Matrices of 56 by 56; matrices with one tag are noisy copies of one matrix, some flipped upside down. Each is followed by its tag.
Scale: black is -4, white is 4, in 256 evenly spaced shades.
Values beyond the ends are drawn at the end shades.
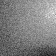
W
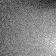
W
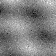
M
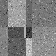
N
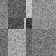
N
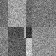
N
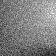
W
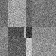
N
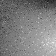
W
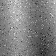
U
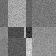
N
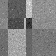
N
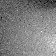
W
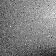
W
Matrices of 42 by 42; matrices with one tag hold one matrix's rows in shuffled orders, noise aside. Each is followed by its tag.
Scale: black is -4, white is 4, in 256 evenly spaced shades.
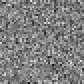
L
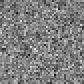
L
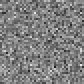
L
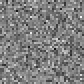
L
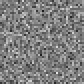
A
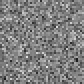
A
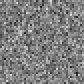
A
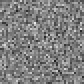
L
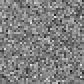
L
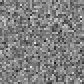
L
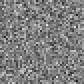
A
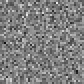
A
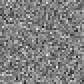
A
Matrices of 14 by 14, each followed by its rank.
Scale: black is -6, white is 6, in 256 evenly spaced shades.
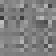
two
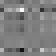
one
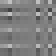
one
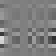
one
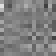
two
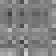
two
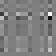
one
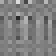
two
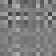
two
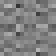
two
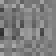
two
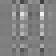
one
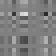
one
